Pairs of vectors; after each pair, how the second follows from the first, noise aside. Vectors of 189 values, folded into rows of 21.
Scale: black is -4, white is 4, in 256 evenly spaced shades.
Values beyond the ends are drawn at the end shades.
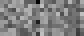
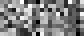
scaled up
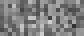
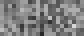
negated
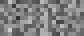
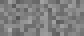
shrunk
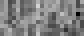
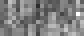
negated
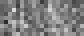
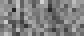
negated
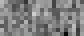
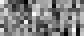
scaled up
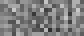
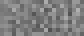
shrunk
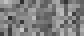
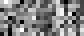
scaled up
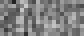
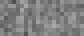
shrunk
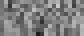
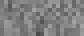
shrunk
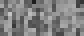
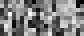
scaled up
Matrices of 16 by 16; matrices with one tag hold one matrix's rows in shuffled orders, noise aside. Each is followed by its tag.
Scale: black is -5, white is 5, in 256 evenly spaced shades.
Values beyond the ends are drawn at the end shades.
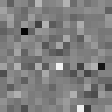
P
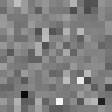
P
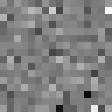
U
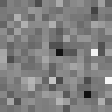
U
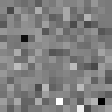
P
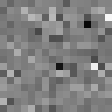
U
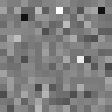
P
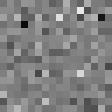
P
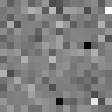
U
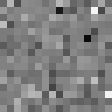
U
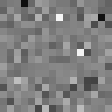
P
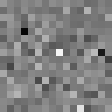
P
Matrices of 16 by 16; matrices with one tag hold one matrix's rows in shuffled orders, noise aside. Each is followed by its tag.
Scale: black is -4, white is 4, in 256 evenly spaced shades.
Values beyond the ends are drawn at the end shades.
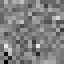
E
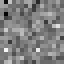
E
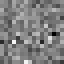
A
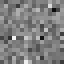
A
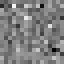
A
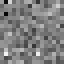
E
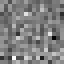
A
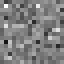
E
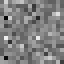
E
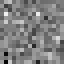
E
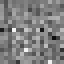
A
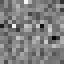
A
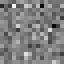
A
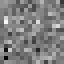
E
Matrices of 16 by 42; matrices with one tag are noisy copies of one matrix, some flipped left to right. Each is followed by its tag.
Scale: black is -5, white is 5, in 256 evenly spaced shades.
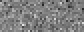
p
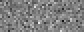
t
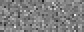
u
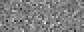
t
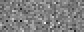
t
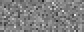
u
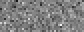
p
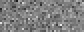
p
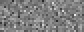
u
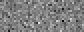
t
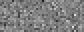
u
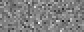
t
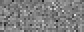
u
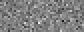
t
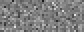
u
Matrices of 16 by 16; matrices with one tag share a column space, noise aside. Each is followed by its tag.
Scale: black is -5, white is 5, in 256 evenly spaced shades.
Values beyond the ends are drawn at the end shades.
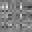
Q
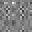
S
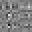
Q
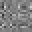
Q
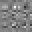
Q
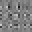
Q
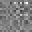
S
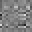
Q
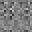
S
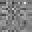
S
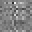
S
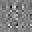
Q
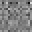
S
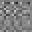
S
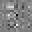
Q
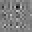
Q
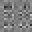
Q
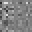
S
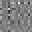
S
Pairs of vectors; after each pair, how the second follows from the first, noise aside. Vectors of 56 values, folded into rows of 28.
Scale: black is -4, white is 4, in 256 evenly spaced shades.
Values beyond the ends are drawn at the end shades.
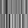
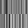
copied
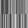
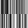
scaled up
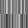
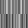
copied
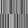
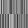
copied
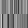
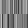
copied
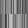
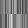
copied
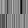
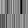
copied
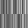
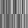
copied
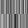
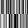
scaled up
